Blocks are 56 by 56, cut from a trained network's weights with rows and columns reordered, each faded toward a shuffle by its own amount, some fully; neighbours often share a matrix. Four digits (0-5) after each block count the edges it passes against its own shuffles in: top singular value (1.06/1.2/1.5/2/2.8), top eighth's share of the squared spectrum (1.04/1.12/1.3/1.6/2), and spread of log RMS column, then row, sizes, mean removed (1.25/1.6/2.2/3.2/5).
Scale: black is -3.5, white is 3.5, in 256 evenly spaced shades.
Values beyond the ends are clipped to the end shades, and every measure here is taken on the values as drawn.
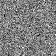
1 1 0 0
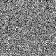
2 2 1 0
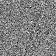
1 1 0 0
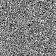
0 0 0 0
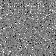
2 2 0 0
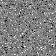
2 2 0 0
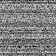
4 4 1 2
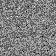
0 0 0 0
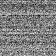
3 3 0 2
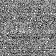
2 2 0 0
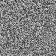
0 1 0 0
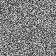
0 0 0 0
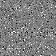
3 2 0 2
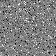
0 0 0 0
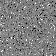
0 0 0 0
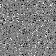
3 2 0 1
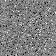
1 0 0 0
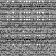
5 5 1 3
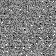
1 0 0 0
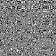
4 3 1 3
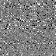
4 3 0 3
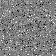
2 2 0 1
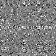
3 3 1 2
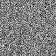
2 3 0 1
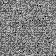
1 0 0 0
